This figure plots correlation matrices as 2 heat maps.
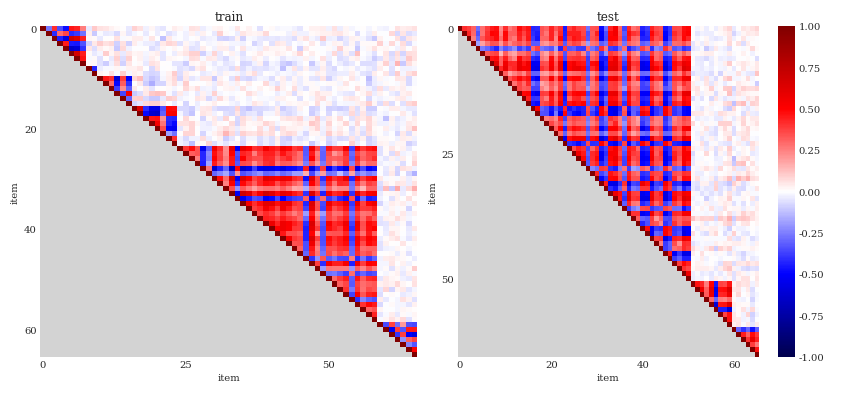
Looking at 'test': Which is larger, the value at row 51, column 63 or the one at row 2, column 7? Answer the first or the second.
the second
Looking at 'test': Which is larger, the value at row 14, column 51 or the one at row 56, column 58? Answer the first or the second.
the first
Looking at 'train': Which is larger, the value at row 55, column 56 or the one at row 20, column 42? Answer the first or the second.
the first
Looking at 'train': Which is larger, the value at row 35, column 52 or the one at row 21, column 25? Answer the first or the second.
the first
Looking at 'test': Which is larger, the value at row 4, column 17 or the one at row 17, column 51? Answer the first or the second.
the first
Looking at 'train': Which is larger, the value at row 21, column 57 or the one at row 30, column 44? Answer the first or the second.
the second
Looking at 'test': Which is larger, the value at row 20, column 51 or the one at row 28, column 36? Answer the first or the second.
the second
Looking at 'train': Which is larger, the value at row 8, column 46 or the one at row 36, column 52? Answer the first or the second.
the second
